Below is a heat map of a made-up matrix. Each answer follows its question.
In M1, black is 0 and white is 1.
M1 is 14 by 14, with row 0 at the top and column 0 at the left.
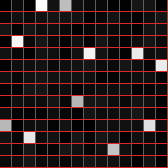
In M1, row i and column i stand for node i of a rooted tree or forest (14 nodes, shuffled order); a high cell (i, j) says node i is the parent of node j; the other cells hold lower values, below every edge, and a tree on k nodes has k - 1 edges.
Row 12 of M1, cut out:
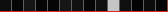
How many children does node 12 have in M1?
1
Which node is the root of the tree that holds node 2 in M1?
4
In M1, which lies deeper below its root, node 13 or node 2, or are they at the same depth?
node 13
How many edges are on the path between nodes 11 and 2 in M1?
1
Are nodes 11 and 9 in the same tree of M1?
no
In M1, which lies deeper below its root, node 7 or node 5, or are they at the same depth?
node 5
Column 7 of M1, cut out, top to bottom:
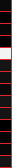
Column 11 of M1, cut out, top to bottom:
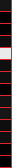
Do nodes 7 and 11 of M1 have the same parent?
yes
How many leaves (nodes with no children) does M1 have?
6
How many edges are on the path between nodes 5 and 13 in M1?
1
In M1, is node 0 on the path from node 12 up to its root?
no
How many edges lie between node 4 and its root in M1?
0
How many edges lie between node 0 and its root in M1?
1
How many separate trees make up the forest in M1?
3
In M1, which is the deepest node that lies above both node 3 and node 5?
0
